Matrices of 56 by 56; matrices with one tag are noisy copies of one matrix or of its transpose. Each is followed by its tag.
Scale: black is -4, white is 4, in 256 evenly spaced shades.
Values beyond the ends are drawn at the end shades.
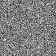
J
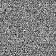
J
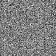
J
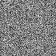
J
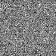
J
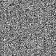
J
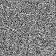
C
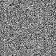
J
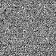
J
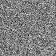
C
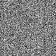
J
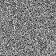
C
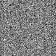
J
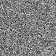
C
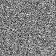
C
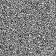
C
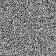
C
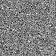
C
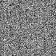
J
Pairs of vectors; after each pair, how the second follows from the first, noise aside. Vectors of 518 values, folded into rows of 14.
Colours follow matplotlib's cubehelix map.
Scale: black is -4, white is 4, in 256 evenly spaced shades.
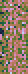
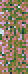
negated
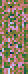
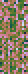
wrapped around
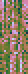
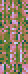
wrapped around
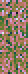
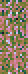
negated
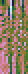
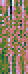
negated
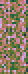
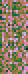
wrapped around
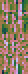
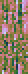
negated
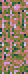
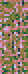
wrapped around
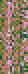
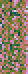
wrapped around
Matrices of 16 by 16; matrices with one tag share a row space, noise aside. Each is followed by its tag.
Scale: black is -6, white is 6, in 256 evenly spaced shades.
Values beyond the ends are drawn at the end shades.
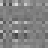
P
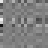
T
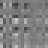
P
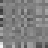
T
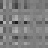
P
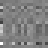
T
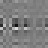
P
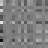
T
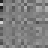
T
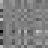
T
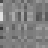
T
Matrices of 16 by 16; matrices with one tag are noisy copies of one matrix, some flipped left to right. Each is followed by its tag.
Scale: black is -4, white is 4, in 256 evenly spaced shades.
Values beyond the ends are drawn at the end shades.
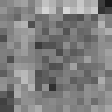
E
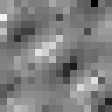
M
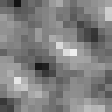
M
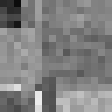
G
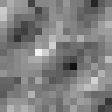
M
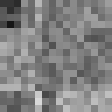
G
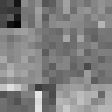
G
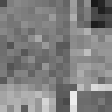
G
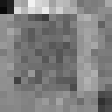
E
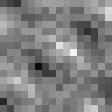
M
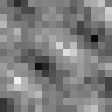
M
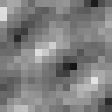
M
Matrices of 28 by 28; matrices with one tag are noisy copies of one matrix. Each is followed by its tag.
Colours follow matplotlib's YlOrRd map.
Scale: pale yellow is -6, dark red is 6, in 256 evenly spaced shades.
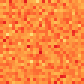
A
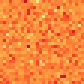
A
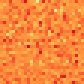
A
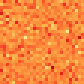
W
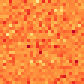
A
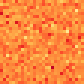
W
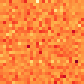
A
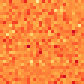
A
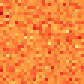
W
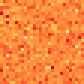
W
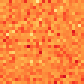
A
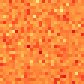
A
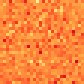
A
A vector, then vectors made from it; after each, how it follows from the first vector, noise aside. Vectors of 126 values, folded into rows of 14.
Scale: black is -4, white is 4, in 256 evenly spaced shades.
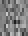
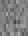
shrunk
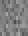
shrunk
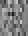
reversed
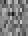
reversed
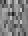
reversed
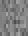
shrunk
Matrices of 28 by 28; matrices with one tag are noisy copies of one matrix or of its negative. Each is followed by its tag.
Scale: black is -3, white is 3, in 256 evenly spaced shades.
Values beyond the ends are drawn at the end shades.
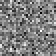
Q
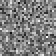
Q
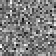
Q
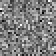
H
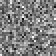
Q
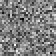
Q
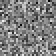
H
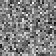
Q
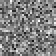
Q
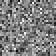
Q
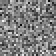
H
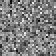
Q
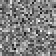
Q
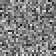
H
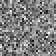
Q
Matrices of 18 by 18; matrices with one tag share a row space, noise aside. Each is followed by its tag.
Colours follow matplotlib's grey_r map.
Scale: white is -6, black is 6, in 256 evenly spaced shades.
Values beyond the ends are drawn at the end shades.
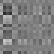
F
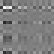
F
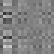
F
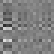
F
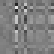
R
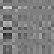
F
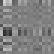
F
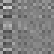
F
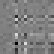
R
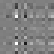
R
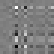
R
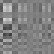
F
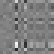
R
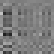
F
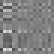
F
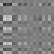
F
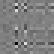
R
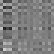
F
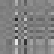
R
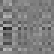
F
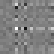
R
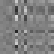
R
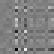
R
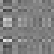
F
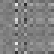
R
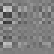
F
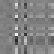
R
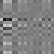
F
